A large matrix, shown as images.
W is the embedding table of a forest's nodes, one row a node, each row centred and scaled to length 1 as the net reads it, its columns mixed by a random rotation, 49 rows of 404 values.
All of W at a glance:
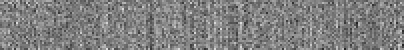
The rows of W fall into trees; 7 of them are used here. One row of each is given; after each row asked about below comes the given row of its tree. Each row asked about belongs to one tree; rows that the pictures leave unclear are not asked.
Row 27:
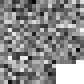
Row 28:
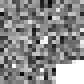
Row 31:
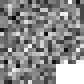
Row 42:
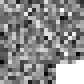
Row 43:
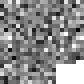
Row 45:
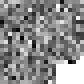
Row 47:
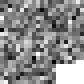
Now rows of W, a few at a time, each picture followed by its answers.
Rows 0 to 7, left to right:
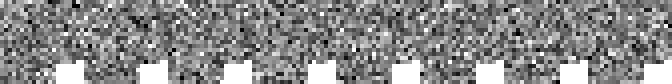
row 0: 43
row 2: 42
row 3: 42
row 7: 45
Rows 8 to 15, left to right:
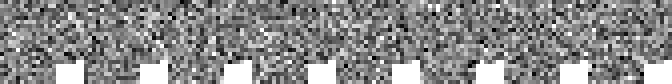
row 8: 27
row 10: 28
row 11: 27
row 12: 28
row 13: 42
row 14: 43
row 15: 47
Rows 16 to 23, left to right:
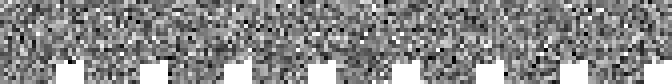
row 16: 45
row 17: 47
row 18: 45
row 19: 43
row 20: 43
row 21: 47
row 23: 47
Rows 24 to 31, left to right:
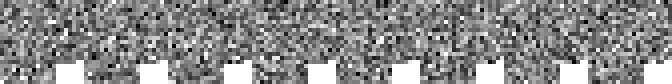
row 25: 47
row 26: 47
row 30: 45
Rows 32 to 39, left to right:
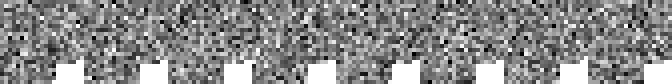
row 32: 45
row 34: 31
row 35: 28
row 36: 42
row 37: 31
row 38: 45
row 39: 47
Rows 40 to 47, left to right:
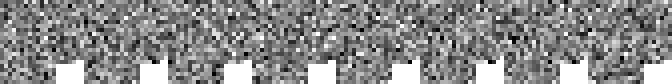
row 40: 28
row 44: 45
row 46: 45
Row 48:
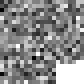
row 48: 47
